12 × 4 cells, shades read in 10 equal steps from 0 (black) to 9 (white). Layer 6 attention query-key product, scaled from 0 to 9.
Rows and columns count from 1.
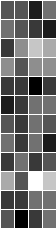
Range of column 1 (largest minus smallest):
5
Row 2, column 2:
3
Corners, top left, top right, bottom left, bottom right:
3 4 3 4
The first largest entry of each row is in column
4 1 3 1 1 3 3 1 2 3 3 4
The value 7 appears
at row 3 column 3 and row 10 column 4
